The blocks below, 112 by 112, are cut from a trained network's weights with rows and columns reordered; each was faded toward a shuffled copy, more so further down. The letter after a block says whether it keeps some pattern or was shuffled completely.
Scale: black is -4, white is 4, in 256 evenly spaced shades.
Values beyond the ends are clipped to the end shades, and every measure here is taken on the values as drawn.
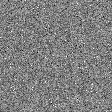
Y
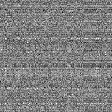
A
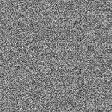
A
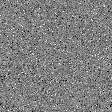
Y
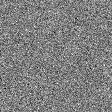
Y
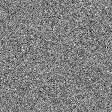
Y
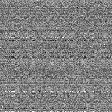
A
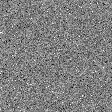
Y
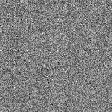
A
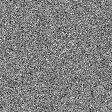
Y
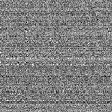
A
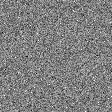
Y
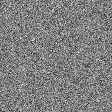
Y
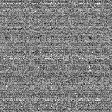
A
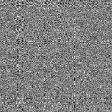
A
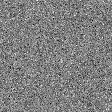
Y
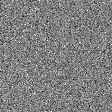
Y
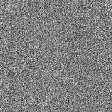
A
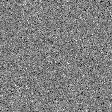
Y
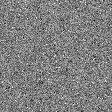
Y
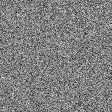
Y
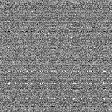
A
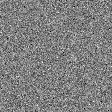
Y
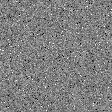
Y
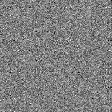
A
